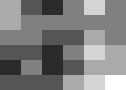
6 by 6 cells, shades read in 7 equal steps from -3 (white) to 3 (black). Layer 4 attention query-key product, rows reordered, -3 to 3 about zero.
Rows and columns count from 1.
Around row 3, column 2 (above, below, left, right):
0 1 0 1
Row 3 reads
0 0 1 1 -1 0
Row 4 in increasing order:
-2 -1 0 1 1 2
